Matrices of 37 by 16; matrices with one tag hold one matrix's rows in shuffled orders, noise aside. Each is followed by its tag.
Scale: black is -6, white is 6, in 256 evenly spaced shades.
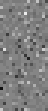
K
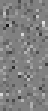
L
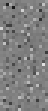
L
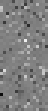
K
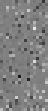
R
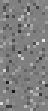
L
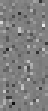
L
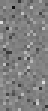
L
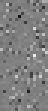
R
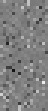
L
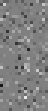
K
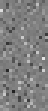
L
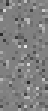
K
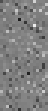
R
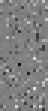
R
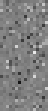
R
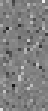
L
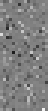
L
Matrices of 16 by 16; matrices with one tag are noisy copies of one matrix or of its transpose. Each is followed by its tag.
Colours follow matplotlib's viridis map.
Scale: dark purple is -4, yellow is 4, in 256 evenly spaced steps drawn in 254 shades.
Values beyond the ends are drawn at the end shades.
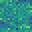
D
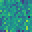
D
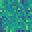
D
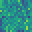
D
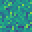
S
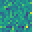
S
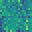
D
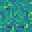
S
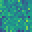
D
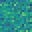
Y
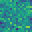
D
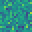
S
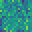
D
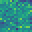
D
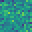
Y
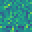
S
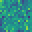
D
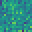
Y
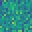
Y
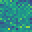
D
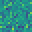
S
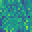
D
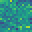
D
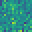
Y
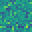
S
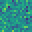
S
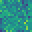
D
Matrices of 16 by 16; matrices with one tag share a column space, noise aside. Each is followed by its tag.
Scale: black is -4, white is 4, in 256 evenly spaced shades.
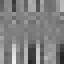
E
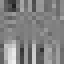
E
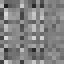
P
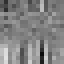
E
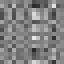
P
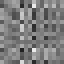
P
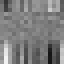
E
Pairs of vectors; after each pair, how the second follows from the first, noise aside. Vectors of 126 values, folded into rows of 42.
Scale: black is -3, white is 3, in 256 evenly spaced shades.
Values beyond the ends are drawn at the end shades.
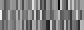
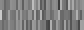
shrunk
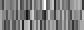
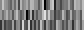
sign-scrambled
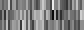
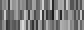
sign-scrambled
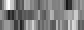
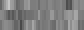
shrunk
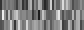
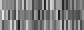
sign-scrambled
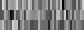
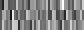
sign-scrambled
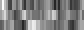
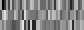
sign-scrambled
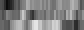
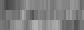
shrunk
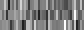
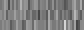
shrunk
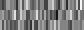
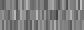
shrunk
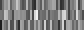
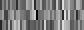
sign-scrambled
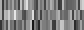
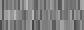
shrunk
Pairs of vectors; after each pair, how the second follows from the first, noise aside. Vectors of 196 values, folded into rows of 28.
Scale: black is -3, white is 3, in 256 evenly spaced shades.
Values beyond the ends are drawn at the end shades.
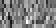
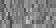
shrunk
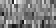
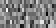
shuffled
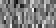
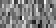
reversed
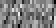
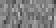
shrunk
